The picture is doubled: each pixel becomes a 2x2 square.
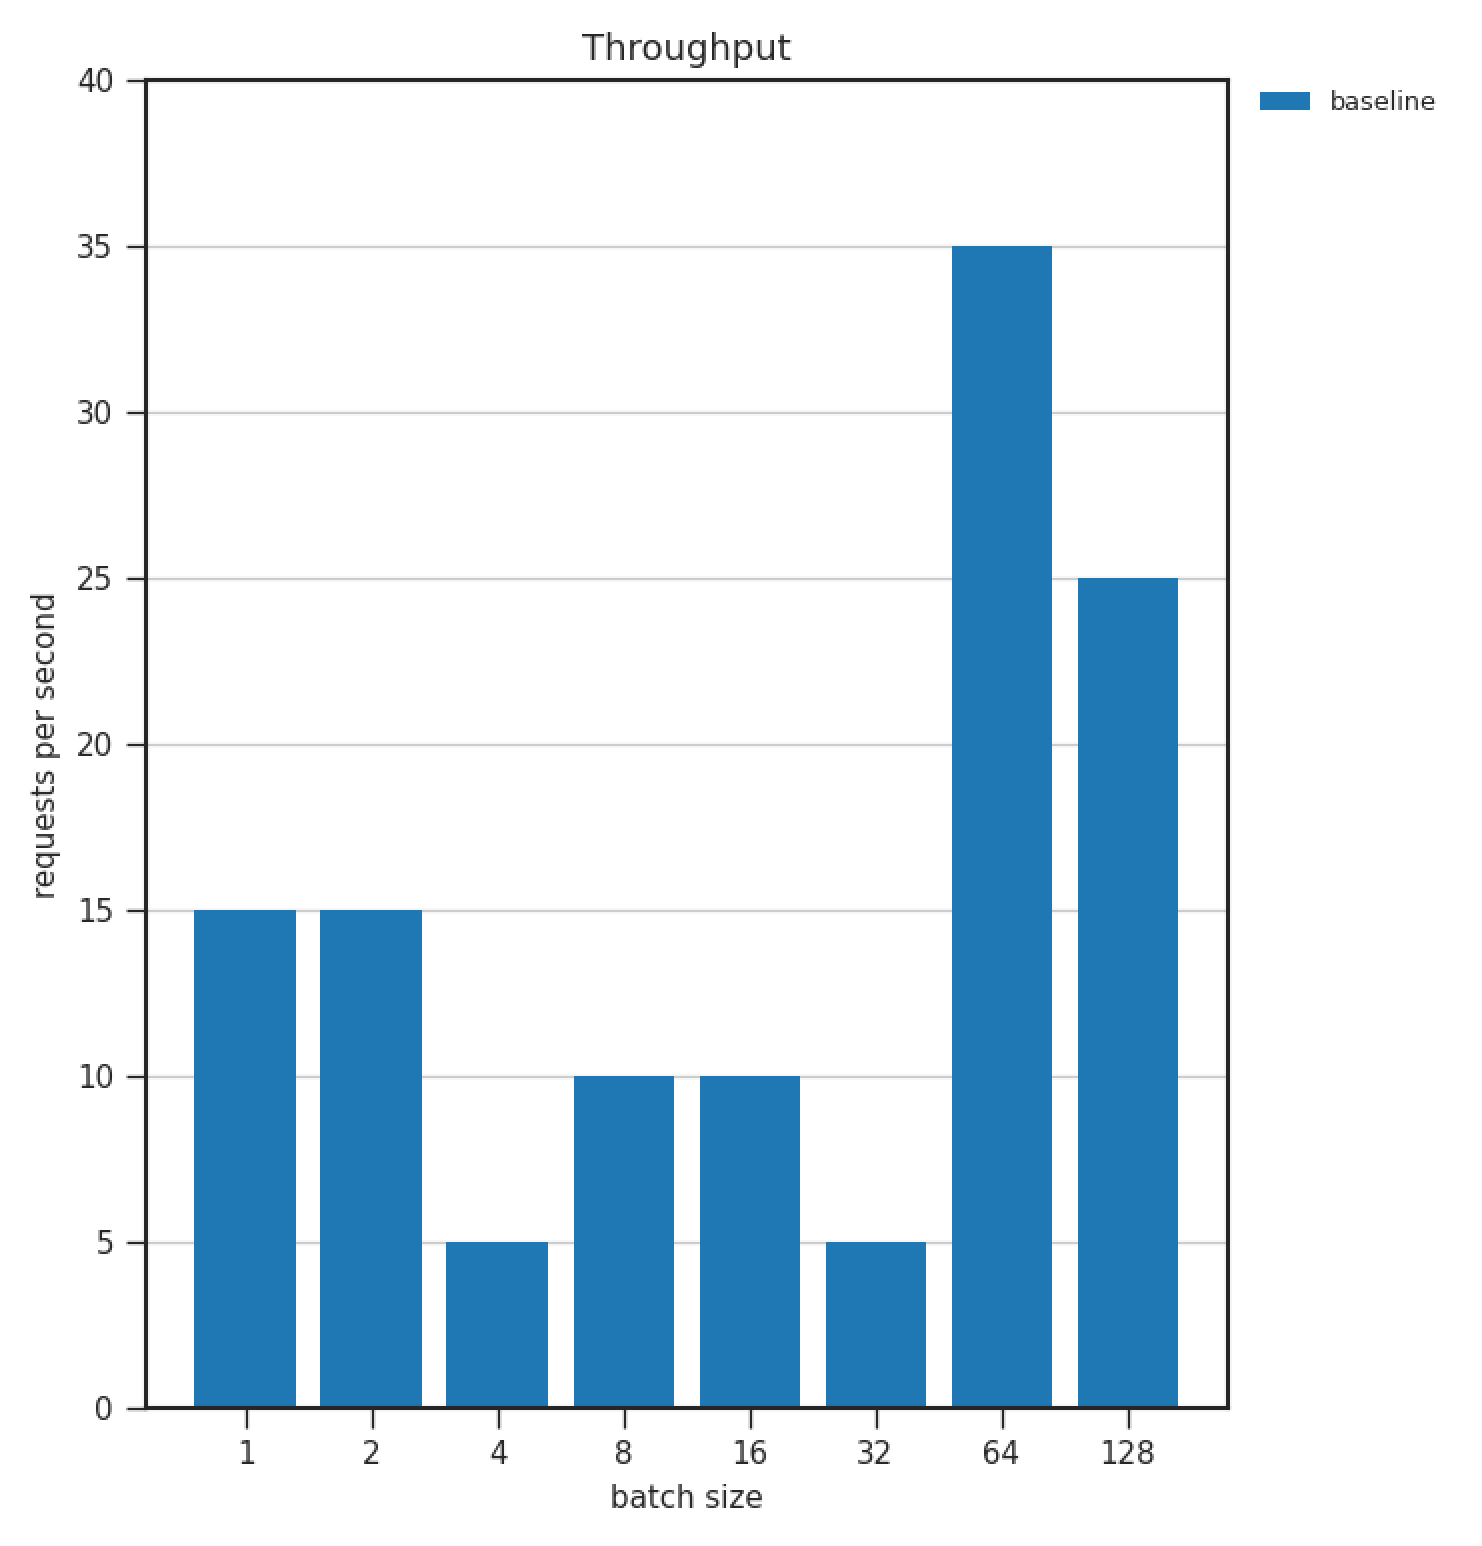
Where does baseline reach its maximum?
64
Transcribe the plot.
Title: Throughput
x-axis: batch size, ticks 1 2 4 8 16 32 64 128
y-axis: requests per second, ticks 0 5 10 15 20 25 30 35 40
Legend: baseline
Values:
baseline: 15 15 5 10 10 5 35 25
